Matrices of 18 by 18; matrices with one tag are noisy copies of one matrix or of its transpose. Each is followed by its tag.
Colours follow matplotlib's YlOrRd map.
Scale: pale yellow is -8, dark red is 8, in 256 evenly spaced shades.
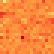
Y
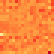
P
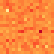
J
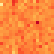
Y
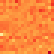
P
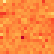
Y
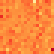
P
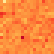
Y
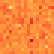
J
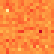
J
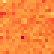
Y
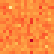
J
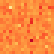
J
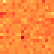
Y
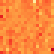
P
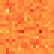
J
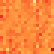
P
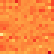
P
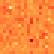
J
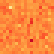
J
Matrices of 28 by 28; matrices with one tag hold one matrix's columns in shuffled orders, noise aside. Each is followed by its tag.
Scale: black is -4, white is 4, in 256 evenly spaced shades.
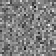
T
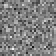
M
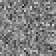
T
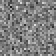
T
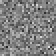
M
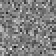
M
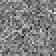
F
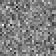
T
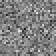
F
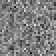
T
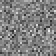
F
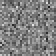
T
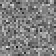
M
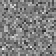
M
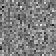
T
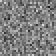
T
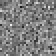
T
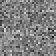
F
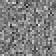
T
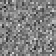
T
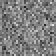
T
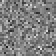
M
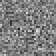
F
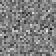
F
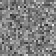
T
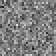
T
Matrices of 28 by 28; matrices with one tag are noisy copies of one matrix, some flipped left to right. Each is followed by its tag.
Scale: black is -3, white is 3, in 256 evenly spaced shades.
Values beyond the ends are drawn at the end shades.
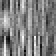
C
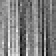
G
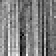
G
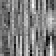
C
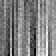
G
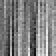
G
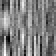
C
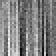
G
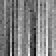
G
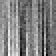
G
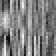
C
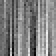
G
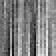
G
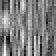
C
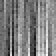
G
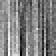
G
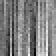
G
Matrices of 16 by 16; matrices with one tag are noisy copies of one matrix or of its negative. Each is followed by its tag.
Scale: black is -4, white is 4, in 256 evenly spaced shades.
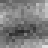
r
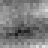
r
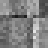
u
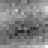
r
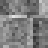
u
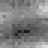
r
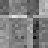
u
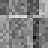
u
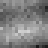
r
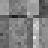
u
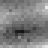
r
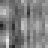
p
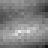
r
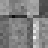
u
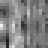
p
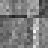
u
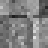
u
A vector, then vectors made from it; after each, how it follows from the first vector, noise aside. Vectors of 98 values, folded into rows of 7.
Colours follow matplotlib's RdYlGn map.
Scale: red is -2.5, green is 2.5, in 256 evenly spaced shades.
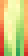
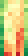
negated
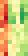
wrapped around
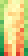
negated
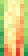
negated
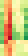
wrapped around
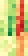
wrapped around
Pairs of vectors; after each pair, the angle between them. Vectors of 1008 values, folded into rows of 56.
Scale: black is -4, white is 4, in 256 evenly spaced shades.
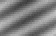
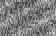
partly aligned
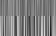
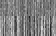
nearly parallel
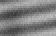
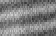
nearly opposite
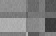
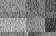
nearly parallel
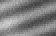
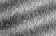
nearly opposite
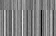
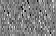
orthogonal
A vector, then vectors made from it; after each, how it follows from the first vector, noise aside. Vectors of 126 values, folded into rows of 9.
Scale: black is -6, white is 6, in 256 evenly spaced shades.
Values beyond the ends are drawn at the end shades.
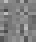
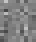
copied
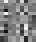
scaled up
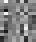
scaled up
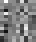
scaled up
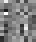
scaled up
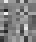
scaled up
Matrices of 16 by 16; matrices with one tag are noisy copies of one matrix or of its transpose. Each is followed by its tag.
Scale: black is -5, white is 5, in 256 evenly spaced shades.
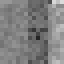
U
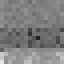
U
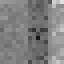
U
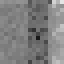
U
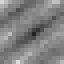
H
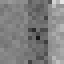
U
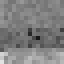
U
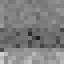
U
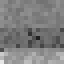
U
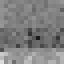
U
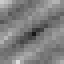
H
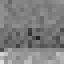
U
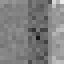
U
